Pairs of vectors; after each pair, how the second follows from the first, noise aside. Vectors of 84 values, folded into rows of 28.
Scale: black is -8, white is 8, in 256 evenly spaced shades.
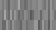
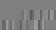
partly zeroed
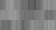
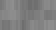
shrunk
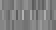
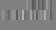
partly zeroed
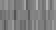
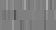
partly zeroed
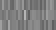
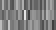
scaled up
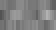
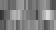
scaled up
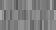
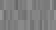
shrunk
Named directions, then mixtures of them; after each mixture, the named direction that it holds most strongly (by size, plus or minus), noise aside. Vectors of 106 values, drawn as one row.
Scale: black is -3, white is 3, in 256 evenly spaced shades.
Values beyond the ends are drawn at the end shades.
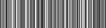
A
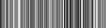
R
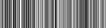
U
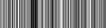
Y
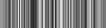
Y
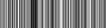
Y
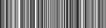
R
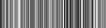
R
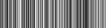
U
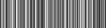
A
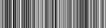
U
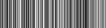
U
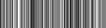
R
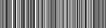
A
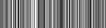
Y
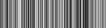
R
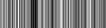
Y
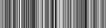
U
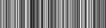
A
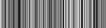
R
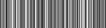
A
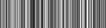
A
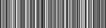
A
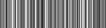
A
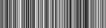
U
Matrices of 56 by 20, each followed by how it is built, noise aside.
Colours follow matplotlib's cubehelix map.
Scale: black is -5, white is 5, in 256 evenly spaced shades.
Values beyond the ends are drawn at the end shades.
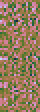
low rank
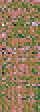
low rank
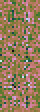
low rank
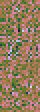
low rank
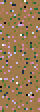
sparse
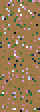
sparse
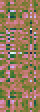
low rank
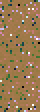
sparse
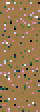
sparse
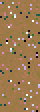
sparse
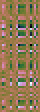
low rank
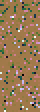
sparse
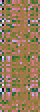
low rank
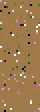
sparse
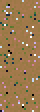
sparse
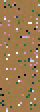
sparse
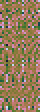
low rank
